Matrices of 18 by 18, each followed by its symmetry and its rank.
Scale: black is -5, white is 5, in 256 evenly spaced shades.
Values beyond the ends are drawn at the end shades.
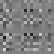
neither, rank two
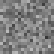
neither, full rank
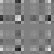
symmetric, rank one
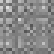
symmetric, rank three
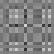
symmetric, rank one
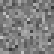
neither, full rank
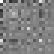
symmetric, rank three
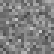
neither, full rank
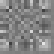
symmetric, rank three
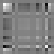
symmetric, rank one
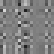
neither, rank two
